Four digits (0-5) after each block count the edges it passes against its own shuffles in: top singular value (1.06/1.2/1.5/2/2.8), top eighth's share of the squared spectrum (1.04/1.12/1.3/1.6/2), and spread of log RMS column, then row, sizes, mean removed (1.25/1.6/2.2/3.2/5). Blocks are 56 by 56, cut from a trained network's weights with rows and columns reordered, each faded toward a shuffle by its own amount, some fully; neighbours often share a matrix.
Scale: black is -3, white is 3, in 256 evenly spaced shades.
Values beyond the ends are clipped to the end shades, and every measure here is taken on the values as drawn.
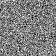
0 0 0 0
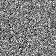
0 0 0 0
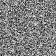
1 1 0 0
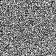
0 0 0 0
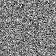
0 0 0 0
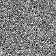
2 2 1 0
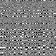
4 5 1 4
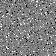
0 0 0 0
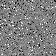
0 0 0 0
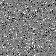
1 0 0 0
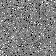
0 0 0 0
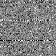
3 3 0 2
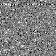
3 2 0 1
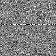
3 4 1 2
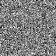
2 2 0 1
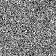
2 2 0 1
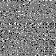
3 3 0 2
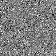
1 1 0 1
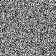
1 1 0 1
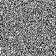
2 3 1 0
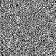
3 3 1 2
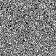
2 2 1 0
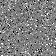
0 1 0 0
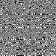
3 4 1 3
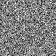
1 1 0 0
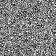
1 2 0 0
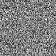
3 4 1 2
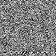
3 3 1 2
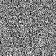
3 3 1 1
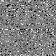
3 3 0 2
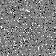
2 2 0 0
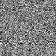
3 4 0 2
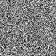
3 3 0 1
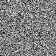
0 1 0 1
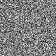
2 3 0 1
